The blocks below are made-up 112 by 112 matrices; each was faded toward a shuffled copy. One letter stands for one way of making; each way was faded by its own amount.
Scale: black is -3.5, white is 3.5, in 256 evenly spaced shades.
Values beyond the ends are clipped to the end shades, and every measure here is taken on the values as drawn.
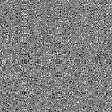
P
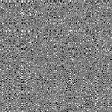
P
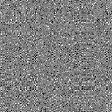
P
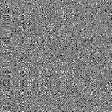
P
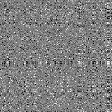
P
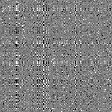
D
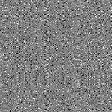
P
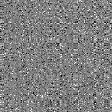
P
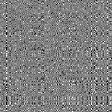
D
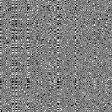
D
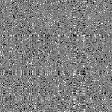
P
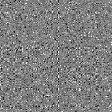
P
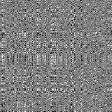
D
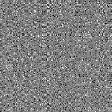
P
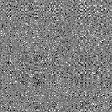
P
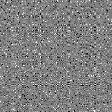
P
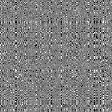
D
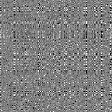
D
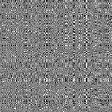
D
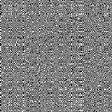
D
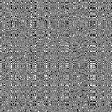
D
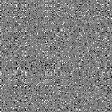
P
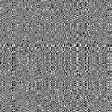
D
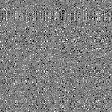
P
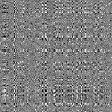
D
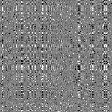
D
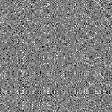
P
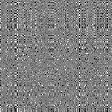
D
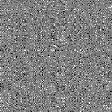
P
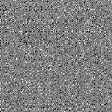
P
